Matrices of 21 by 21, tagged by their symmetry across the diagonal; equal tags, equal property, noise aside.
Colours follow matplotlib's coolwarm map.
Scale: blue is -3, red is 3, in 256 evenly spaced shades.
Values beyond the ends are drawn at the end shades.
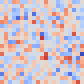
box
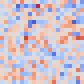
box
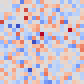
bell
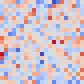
bell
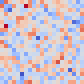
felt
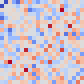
felt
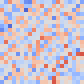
felt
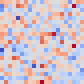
box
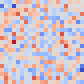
box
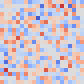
bell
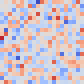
bell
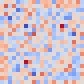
felt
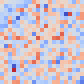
felt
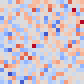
bell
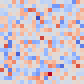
box
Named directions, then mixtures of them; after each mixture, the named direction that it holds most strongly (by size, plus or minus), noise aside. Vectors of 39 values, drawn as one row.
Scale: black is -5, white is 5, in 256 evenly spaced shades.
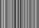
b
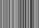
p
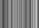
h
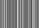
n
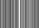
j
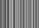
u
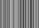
p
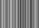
p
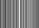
j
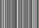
n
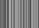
u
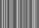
n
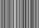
b
